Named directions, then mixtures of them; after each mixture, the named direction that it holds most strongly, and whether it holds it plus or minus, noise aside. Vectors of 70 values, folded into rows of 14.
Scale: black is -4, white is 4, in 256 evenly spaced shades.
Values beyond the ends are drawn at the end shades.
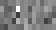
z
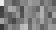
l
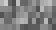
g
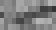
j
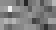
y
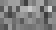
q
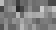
j, minus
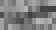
j, plus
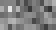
y, plus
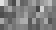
g, plus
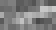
j, minus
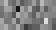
z, minus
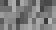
g, minus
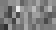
z, plus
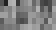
g, minus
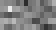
y, plus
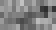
j, plus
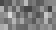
q, minus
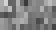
g, plus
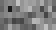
y, minus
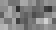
z, minus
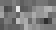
z, plus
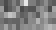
q, minus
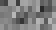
g, minus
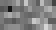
y, minus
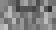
q, minus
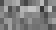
q, plus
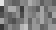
l, plus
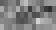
j, plus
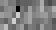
z, minus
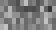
q, minus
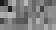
g, minus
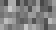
y, plus
